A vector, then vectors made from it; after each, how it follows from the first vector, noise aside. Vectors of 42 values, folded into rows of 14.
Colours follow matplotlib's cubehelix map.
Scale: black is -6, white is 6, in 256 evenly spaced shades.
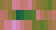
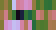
scaled up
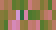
sign-scrambled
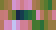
scaled up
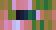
scaled up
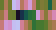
scaled up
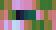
scaled up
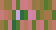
sign-scrambled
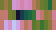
scaled up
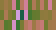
sign-scrambled
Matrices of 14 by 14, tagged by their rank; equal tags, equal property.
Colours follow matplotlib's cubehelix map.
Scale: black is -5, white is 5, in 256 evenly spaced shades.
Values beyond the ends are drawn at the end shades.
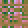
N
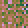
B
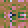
N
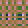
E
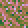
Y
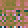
N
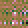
N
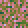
Y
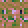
N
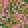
Y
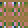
E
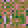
B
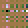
E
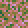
Y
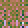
N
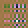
E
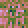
B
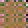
E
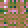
N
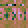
B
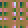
E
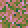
Y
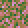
Y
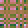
E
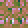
B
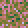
Y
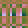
E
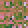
B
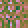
B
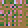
B
